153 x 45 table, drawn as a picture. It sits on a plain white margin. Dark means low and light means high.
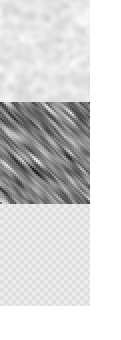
The table splits into 3 rows of 1 panel. Panel 1,1: very high, blotchy, faint in contrast. Panel 2,1: middling, slanting down to the right, strong in contrast. Panel 3,1: very high, checkered, faint in contrast.
